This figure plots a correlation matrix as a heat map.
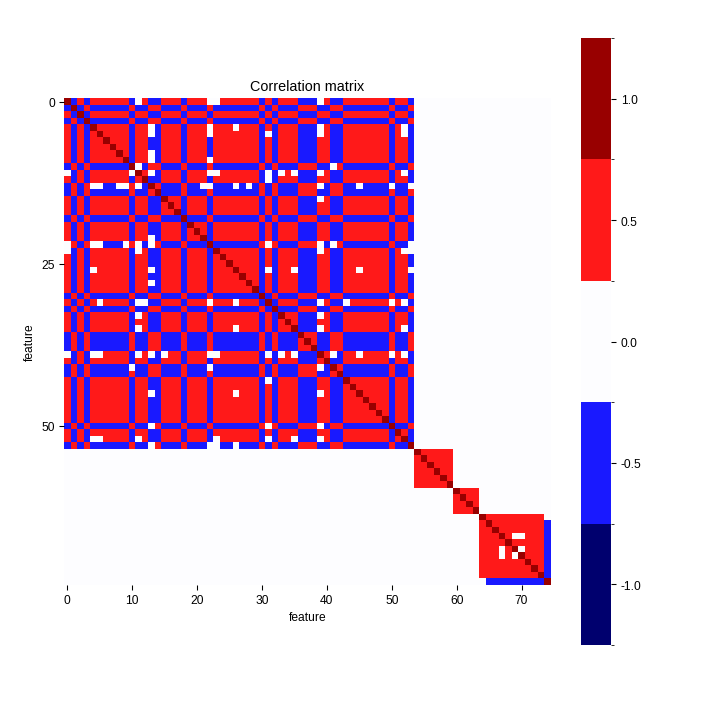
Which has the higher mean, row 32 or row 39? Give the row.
39
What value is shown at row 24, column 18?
-0.5
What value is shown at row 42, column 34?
-0.5
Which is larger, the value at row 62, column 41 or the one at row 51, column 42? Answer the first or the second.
the first
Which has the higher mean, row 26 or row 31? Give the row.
26
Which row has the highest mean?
9
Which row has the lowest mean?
41
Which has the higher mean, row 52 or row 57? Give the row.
52
